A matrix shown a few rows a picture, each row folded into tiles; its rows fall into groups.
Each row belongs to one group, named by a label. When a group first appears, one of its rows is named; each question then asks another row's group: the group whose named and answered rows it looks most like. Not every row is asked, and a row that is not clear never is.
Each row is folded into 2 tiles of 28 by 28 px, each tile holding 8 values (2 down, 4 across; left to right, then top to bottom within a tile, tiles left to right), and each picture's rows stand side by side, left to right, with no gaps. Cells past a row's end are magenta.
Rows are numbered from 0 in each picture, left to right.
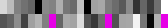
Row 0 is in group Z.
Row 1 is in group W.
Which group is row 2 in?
W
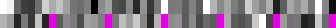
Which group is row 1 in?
Z
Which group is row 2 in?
W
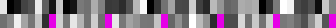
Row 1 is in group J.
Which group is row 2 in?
J
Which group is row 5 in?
Z
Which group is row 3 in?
W
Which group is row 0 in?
J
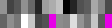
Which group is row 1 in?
J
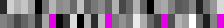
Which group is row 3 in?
W
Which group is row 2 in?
W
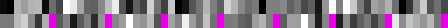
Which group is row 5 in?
W
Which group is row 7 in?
J
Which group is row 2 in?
J
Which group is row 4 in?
Z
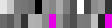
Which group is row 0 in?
Z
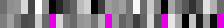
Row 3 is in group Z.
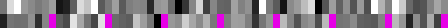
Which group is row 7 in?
Z
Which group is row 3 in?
J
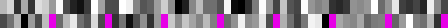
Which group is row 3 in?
J
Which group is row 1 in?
J
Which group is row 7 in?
J
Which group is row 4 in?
J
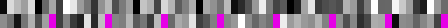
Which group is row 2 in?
W
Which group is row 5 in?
J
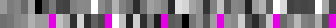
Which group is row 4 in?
W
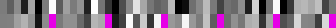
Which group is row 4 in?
W
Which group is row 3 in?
J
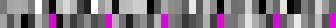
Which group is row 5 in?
J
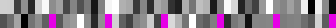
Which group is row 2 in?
Z
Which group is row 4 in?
Z
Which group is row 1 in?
W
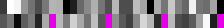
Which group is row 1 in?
J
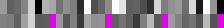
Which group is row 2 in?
Z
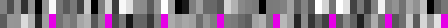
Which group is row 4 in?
Z
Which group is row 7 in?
Z
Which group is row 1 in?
W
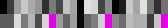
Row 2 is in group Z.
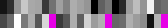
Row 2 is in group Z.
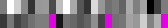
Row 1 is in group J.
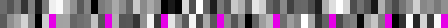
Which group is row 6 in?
Z
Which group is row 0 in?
W
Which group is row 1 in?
Z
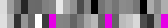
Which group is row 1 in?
Z
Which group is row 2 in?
W
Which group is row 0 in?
Z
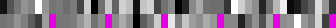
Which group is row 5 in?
J
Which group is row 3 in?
J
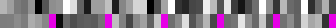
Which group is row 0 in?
Z
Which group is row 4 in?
J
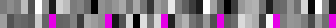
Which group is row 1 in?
Z
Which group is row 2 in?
Z
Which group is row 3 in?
J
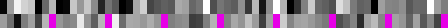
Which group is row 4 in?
W
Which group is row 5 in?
J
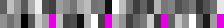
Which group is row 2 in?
Z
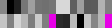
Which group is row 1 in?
Z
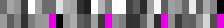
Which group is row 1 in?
J
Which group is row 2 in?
Z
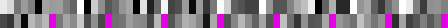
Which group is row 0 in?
Z
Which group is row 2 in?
W
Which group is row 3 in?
W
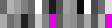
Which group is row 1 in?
W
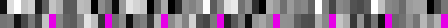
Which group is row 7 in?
Z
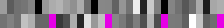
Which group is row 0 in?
W
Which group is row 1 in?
Z
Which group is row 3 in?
W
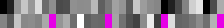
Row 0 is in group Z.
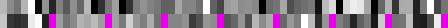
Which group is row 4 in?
Z
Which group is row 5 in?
W
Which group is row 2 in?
J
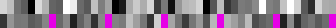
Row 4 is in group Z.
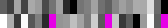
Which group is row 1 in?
J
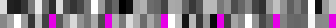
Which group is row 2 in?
J
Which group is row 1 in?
J
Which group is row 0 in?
J
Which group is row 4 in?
W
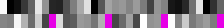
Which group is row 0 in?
J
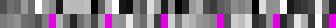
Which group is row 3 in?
J
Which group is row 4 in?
W
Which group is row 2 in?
J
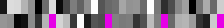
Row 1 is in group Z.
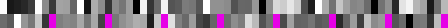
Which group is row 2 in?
W
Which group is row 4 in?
W
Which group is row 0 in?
J
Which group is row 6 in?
Z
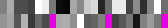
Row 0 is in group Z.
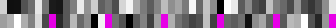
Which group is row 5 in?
W
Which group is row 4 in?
Z
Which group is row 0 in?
J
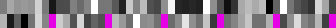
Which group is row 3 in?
J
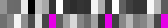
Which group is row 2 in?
J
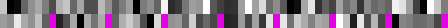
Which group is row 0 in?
J
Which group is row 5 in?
J
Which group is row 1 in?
Z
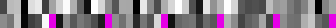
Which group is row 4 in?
Z
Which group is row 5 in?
W
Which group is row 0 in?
W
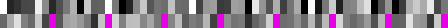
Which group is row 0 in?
J
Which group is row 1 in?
W
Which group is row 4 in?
W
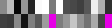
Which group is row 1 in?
J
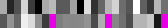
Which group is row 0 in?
W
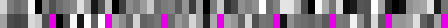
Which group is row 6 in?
J
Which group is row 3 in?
W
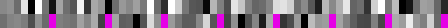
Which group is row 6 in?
Z
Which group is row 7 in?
J
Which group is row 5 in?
Z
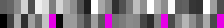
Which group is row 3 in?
J
